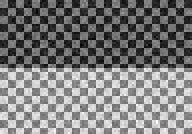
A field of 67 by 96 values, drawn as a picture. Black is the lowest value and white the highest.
Grain: checkered. Average level on the scale: 50%. Seam: horizontal, 50% of the way down, the bottom part higher. Mirror symmetry: none.
